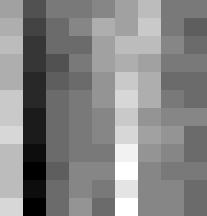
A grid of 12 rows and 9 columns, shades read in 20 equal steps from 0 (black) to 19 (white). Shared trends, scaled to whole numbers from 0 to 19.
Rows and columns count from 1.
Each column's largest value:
16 6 9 11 13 19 15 11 10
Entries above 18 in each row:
0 0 0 0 0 0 0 0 0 1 0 1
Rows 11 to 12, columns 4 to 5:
10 9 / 11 8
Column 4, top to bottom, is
9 10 8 9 8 9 9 9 9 10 10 11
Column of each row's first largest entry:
7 7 1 1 6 6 1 1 6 6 6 6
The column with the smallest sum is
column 2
